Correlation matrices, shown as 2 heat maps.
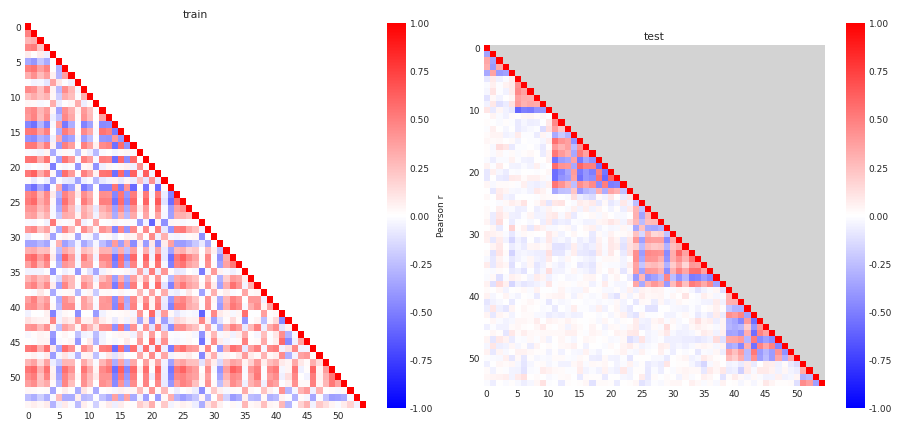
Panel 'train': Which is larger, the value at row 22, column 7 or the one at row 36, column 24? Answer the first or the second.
the second
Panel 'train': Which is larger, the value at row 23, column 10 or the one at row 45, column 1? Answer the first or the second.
the second
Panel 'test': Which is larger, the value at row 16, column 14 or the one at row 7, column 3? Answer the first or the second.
the second
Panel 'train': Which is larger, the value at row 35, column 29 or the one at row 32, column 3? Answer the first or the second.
the second
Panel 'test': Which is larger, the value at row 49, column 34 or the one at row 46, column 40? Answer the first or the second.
the first
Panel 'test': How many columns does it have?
55
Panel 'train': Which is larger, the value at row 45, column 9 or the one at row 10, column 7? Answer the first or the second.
the second
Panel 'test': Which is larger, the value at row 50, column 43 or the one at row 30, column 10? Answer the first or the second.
the first
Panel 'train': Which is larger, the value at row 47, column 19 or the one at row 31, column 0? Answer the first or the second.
the first
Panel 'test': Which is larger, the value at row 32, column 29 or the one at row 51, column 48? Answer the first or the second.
the second
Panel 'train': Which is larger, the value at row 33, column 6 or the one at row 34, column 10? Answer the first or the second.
the first
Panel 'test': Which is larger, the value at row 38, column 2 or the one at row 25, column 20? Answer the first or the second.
the first
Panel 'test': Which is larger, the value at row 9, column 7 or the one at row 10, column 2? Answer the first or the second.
the first
